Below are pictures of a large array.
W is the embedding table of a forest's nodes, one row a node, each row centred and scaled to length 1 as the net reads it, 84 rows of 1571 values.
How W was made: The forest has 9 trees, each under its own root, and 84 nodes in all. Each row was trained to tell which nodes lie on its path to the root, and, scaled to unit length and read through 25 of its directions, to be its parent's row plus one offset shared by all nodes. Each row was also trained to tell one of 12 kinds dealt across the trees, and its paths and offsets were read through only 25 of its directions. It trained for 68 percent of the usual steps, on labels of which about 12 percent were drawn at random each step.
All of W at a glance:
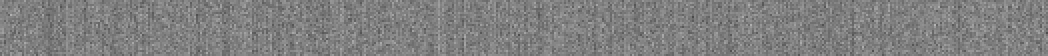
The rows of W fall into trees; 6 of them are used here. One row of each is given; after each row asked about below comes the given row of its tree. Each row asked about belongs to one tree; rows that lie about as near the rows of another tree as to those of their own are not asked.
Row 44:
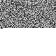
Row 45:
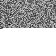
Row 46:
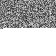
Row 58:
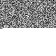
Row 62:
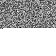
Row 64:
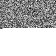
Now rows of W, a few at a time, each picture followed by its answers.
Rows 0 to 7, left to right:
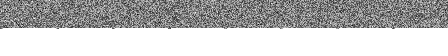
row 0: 64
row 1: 44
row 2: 58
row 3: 44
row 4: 64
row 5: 58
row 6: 62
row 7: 46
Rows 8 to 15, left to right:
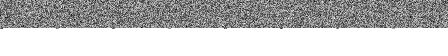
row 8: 44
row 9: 45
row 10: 45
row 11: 58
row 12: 46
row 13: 46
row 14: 58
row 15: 58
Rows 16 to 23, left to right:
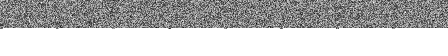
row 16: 46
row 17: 64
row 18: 62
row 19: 44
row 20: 44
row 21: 46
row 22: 46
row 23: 64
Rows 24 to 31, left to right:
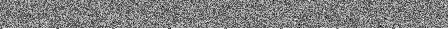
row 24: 46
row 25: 44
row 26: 62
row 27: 46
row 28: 44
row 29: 46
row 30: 58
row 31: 46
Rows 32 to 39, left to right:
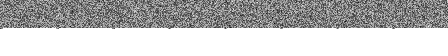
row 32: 46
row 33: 62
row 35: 45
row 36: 64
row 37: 45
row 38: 58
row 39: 45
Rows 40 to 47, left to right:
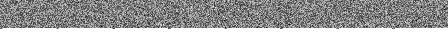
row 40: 45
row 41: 58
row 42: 44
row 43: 64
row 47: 44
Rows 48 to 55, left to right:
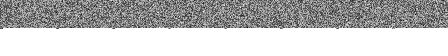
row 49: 44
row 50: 44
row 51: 58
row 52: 64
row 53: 64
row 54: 46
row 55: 44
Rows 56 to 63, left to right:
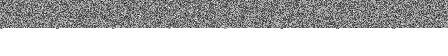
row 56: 62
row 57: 46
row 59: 58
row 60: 58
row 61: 44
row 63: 62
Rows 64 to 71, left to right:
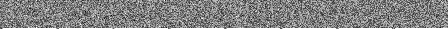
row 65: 62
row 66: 58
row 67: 64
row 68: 64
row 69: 64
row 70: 62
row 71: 46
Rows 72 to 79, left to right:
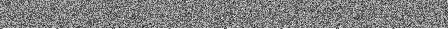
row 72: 45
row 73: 64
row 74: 46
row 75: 58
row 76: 46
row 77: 58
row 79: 64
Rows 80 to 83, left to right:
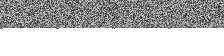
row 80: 62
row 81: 58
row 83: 64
